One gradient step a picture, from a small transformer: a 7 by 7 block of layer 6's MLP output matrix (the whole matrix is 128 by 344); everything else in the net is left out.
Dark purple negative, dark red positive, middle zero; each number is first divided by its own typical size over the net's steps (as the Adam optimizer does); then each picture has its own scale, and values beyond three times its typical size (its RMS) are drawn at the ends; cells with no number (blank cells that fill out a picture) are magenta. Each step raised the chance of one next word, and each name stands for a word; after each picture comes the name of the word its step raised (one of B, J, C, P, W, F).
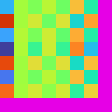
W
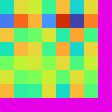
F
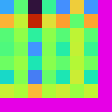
W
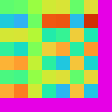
F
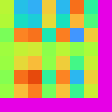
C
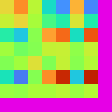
C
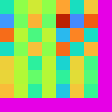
F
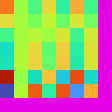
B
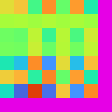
B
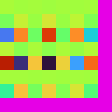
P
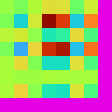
F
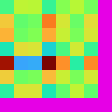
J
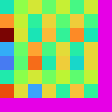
P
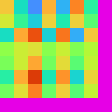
C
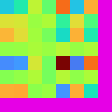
P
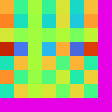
F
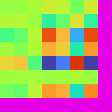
B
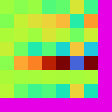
J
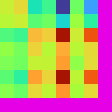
C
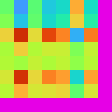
C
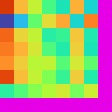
W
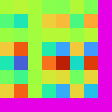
J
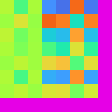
W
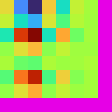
C
